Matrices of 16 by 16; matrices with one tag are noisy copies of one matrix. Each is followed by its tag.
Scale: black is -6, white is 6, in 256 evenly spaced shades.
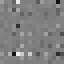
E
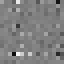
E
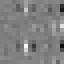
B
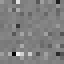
E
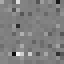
E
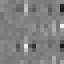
B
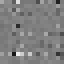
E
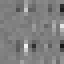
B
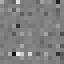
E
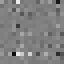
E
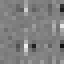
B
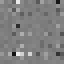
E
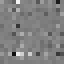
E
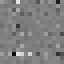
E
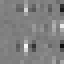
B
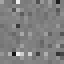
E
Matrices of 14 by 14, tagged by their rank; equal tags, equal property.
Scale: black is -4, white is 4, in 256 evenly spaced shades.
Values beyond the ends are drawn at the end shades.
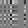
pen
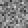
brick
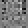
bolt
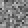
brick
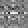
bolt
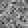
brick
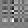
pen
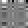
pen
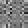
bolt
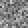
brick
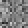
bolt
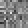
bolt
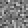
brick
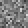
brick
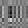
pen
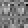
bolt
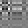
pen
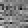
bolt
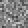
brick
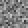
brick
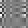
pen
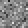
brick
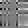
pen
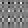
pen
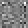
bolt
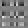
pen
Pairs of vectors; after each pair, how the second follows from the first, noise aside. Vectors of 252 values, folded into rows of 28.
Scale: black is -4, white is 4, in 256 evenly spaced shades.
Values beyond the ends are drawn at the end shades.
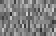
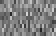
copied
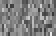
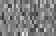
shuffled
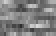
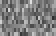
shuffled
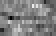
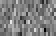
shuffled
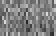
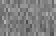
shrunk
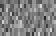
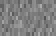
shrunk
